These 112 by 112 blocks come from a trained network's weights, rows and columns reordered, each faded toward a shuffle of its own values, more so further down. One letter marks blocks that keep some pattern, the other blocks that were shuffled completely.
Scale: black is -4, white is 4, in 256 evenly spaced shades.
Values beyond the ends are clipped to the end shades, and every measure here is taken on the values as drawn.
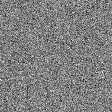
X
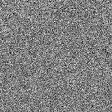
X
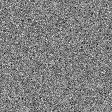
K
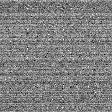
X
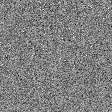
K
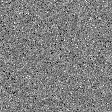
K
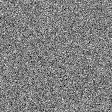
K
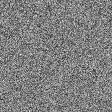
K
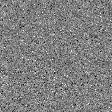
X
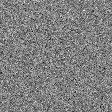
K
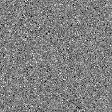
X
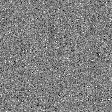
X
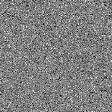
X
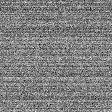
X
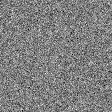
K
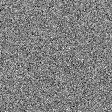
K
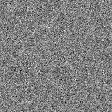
X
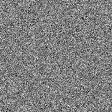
X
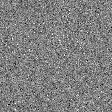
X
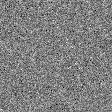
K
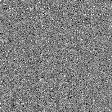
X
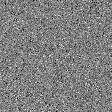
K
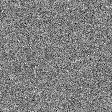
K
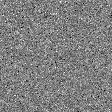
K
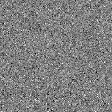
X
